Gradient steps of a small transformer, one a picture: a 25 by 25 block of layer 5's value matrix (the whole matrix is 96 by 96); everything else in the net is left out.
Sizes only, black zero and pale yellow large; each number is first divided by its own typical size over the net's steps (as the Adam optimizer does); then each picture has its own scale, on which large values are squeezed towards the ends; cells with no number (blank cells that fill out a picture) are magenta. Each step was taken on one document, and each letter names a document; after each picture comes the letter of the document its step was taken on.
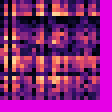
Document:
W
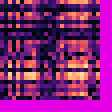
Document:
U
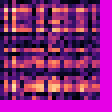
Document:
W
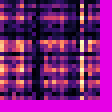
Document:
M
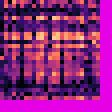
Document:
W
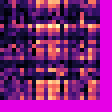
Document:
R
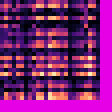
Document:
R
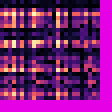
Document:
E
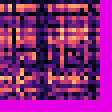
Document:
U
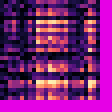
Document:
R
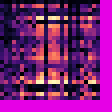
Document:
R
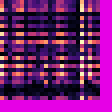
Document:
M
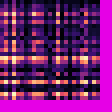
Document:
E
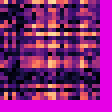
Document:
W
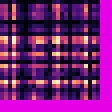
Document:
E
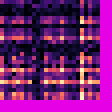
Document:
M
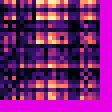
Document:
R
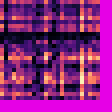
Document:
M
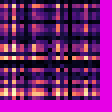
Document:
E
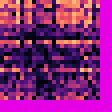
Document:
U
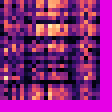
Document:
R
